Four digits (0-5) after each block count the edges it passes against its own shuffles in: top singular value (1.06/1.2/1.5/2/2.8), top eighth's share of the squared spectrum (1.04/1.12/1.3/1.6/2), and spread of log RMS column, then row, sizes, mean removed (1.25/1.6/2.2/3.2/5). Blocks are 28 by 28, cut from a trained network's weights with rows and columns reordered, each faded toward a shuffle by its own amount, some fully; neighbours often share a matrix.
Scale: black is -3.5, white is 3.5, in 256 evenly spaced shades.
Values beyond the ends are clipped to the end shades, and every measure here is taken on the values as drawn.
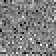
1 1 0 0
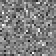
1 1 1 0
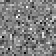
0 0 0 0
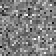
1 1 0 0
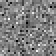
1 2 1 0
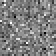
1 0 0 0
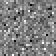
0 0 0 0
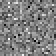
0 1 0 0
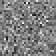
1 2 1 0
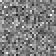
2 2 0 0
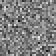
0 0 0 0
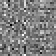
3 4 2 0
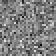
1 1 0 0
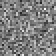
0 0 0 0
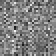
3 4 1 0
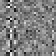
4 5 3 1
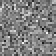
0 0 0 0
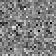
2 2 0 1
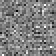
2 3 1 1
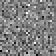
1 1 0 0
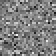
2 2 0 0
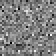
1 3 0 0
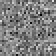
2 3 0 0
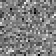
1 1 0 0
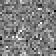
2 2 0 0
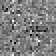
2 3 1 0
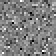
0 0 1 0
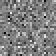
2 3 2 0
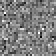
1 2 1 0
